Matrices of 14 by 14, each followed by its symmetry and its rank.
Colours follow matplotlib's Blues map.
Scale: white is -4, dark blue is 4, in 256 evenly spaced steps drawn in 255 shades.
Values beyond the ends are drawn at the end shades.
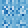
neither, rank three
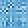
antisymmetric, rank two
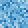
neither, full rank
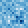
symmetric, rank three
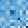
symmetric, rank three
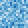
neither, full rank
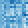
neither, rank three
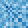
symmetric, rank three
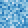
neither, full rank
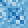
symmetric, rank three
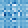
antisymmetric, rank two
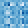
neither, rank two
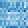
neither, rank three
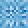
antisymmetric, rank two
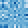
antisymmetric, rank two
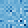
symmetric, rank three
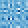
antisymmetric, rank two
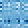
neither, rank two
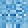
neither, rank three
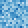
neither, full rank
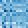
neither, rank two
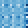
neither, rank two
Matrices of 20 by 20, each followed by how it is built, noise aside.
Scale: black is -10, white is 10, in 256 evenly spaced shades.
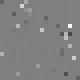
sparse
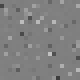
sparse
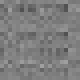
low rank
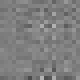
low rank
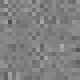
low rank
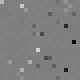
sparse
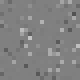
sparse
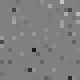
sparse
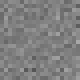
low rank
